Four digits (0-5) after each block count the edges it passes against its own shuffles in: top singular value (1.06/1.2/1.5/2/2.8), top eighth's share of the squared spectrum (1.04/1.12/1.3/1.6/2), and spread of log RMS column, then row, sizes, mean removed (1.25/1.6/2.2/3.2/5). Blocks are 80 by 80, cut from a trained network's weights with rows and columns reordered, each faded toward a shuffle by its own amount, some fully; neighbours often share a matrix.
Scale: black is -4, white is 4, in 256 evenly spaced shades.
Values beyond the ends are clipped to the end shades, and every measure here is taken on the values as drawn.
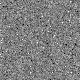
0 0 0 0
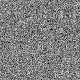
3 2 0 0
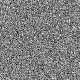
0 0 0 0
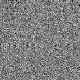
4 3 1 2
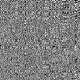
4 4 2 2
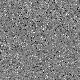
0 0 0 0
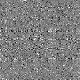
4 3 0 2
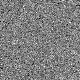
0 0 0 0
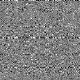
4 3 0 3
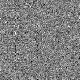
3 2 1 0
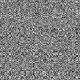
4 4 2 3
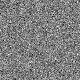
0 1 0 0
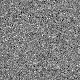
1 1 0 0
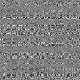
4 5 0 4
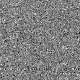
2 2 1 1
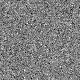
0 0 0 0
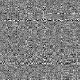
3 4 2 3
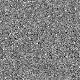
2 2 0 1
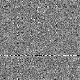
3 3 1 2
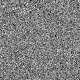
1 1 0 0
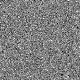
2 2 1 0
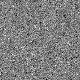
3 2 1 0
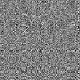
4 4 2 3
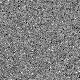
1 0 0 0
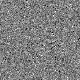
3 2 1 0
